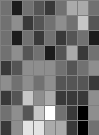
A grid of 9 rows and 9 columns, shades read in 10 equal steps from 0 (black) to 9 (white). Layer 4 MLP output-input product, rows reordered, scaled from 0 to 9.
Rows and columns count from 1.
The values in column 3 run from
2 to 8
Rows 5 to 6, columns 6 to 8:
4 3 4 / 3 3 3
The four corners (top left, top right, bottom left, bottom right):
4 4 2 4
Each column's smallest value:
2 1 2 2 1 2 2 0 1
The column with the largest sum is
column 5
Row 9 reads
2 5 8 8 6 6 2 0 4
